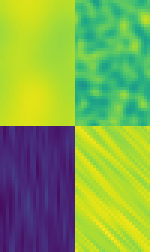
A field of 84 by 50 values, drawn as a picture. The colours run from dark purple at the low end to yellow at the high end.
It is made of 2 by 2 panels. Panel 1,1: very high, smooth, faint in contrast. Panel 1,2: high, blotchy. Panel 2,1: very low, streaked downward, faint in contrast. Panel 2,2: very high, slanting down to the right, faint in contrast.
